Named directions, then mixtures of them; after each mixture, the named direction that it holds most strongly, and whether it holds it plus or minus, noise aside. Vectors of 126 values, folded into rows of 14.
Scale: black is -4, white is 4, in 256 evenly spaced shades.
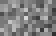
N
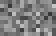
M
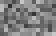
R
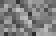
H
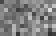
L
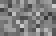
M, plus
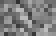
H, plus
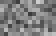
R, plus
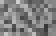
H, minus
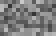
R, plus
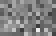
M, plus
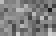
L, minus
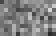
L, plus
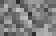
H, plus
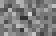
H, minus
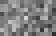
N, plus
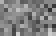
L, minus
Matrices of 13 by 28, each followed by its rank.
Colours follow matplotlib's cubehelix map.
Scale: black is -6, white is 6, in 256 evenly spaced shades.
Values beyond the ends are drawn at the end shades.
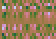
two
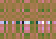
one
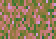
full rank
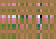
one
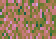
full rank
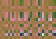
two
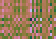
two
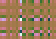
one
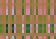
one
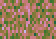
full rank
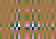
one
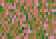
full rank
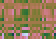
two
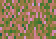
full rank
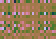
two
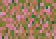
full rank
